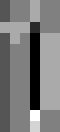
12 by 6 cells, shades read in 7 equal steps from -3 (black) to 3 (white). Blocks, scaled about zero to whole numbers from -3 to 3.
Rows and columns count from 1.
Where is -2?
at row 3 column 4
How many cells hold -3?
7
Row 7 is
-1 0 0 -3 1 1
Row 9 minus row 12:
0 0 0 -5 1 1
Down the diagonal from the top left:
-1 0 1 -3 1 1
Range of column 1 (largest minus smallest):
2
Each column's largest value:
1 1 1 3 1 1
